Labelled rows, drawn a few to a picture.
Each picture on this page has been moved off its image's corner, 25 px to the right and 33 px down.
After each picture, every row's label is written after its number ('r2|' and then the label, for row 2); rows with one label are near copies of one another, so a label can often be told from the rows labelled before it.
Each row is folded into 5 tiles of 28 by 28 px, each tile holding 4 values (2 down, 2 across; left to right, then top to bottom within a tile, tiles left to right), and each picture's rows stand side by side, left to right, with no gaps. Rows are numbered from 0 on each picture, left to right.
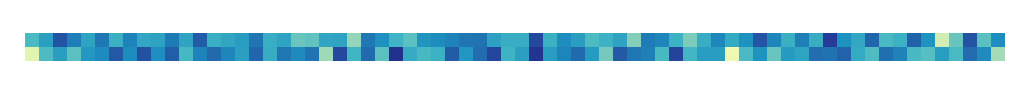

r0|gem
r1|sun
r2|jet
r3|sun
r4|jet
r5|gem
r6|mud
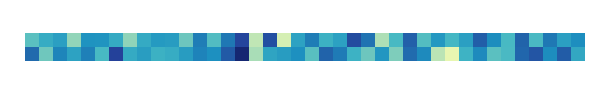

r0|jet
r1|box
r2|mud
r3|gem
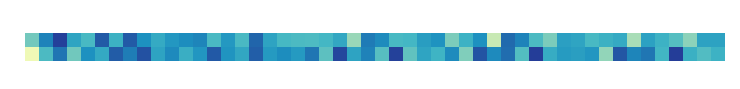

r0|gem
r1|sun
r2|jet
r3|jet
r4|jet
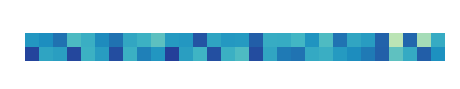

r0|sun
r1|sun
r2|box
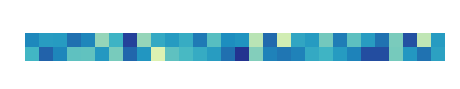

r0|mud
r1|box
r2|box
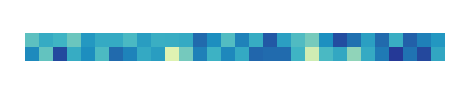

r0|jet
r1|gem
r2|gem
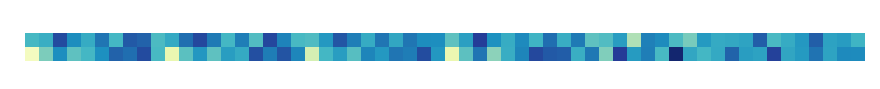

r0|gem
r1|gem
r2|gem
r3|gem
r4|jet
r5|sun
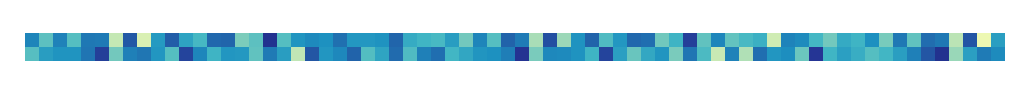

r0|box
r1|mud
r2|sun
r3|box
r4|mud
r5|jet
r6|box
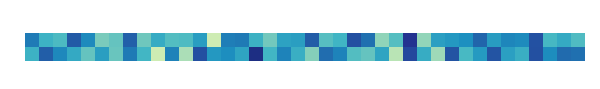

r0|mud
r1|jet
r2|mud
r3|sun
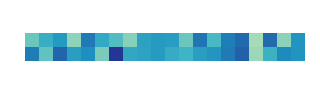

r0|jet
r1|box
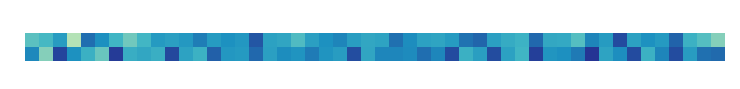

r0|jet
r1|sun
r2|sun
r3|sun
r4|sun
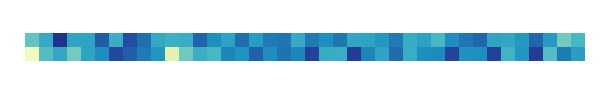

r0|gem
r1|gem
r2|sun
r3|sun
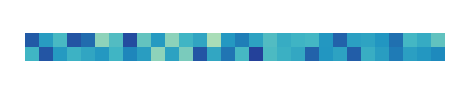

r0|mud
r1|jet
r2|sun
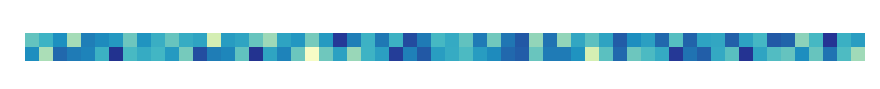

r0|jet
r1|jet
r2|gem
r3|box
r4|gem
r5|mud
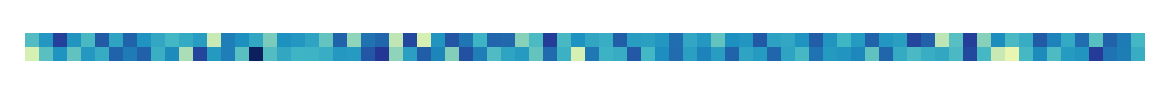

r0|gem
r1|jet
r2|box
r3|mud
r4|sun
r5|sun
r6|mud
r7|gem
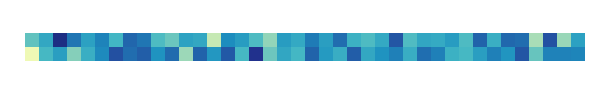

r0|gem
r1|jet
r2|sun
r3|box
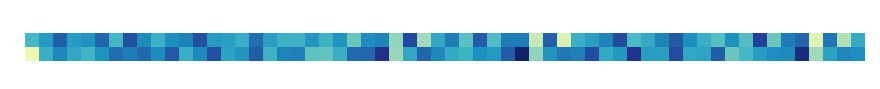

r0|gem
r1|sun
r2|box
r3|box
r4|sun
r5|box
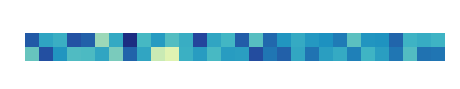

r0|mud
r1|gem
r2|sun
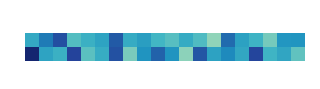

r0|sun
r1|jet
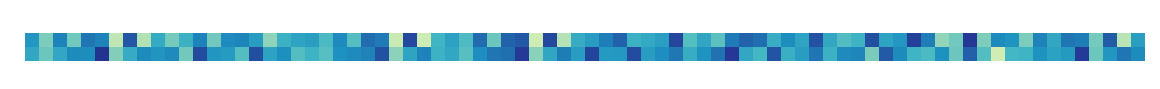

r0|box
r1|jet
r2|box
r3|box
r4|sun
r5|sun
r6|mud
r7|box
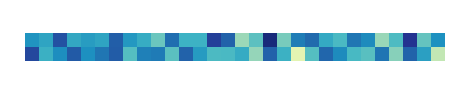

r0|sun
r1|mud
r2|mud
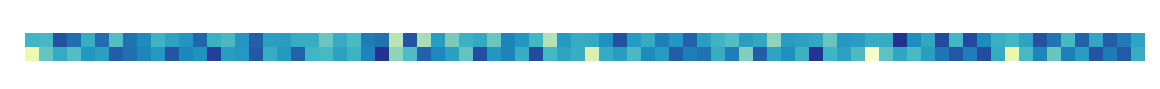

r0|gem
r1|sun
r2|box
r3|jet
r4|gem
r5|jet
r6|gem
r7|gem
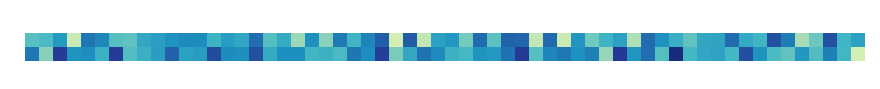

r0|jet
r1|sun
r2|box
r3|box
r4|jet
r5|mud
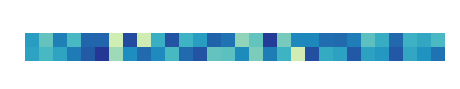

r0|box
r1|mud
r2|sun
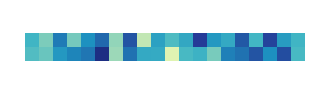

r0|box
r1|gem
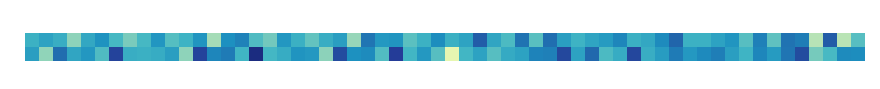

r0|jet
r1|jet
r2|jet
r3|gem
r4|sun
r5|box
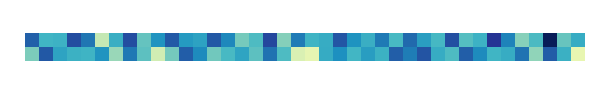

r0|mud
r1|mud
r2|gem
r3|mud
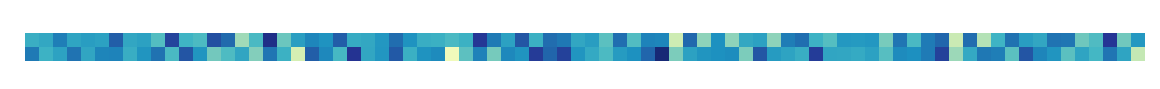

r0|sun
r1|mud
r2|sun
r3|gem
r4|box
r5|jet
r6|box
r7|mud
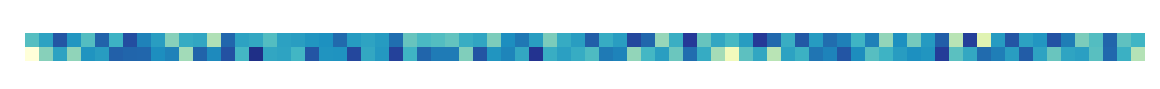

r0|gem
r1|jet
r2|sun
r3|jet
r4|mud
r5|gem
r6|box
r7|mud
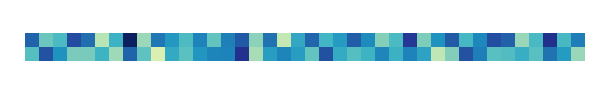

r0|mud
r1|box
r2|mud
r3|mud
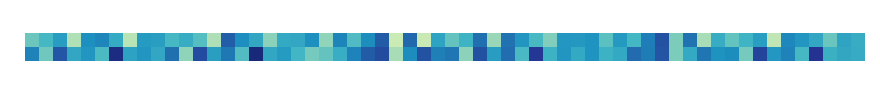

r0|jet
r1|jet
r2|box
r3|jet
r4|box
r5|jet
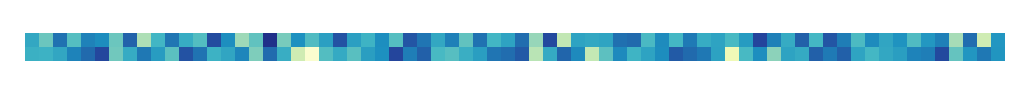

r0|box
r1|mud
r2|gem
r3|box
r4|gem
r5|gem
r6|box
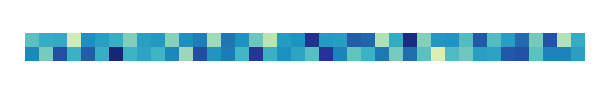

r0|jet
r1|jet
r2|mud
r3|box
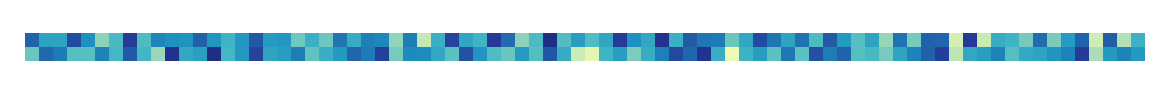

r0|mud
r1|sun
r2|box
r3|mud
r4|gem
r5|gem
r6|box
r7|box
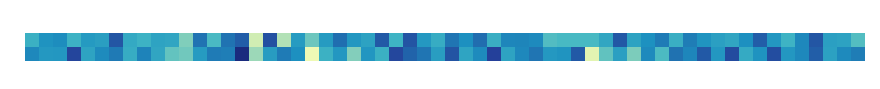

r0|sun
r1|box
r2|gem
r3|sun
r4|gem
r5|sun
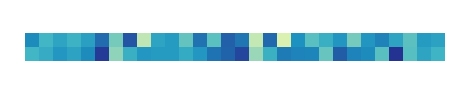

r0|box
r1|box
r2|jet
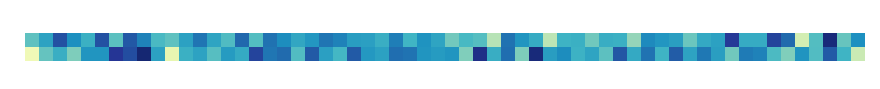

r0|gem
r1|gem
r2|sun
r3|jet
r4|jet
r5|mud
